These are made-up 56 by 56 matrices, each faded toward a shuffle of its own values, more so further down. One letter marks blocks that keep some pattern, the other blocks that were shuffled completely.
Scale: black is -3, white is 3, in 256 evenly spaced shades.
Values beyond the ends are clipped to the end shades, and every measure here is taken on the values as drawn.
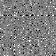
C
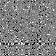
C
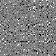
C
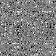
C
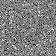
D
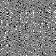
C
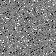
D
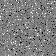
D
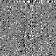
C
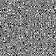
C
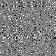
C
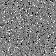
D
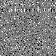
C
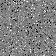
D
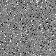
D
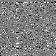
C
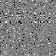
C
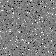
D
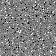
D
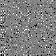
C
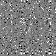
C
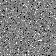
D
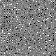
C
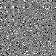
C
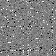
C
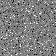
D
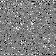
C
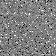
D
